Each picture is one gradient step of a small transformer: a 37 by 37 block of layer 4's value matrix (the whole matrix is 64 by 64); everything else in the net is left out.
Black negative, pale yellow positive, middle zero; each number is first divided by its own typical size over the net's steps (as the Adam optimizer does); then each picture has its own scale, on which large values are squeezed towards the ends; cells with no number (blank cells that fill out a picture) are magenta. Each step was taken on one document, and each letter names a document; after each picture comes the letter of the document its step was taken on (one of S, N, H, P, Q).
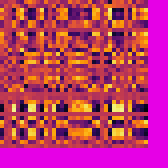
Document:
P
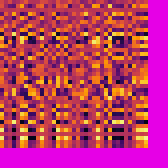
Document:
P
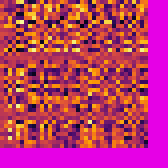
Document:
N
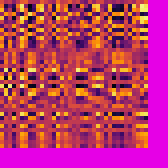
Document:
P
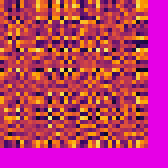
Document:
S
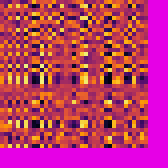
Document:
N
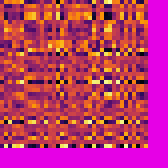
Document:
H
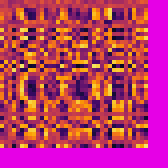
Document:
P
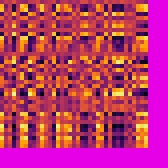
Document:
P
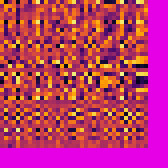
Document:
S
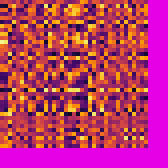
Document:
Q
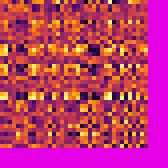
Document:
N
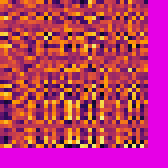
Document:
Q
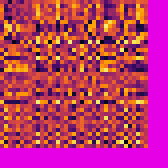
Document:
S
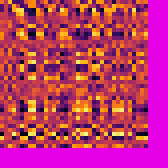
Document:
P
